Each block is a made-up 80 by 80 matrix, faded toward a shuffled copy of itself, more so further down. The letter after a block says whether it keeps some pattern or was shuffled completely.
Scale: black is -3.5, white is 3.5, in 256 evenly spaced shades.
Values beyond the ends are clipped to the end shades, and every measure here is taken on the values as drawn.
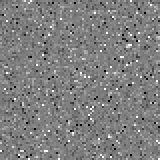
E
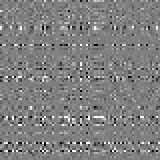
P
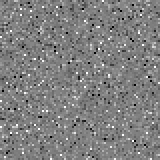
E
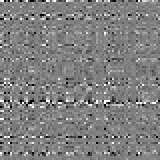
P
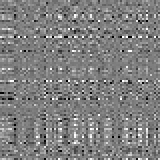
P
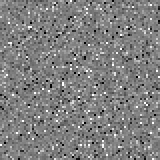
E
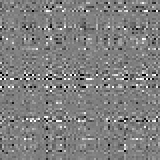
P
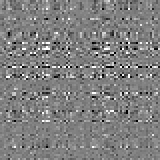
P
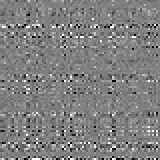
P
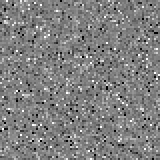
E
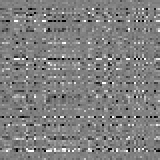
P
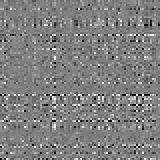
P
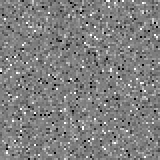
E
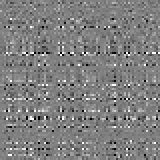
P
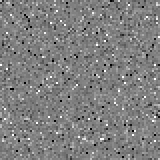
E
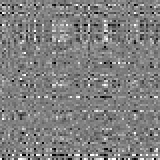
P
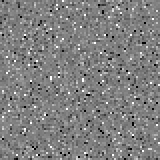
E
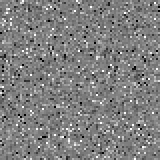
E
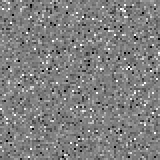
E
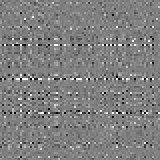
P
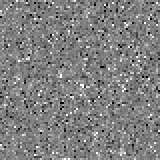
E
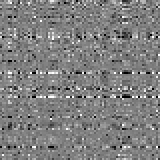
P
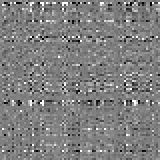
P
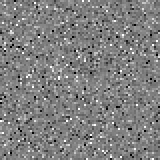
E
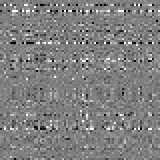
P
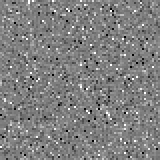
E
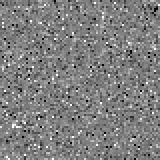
E
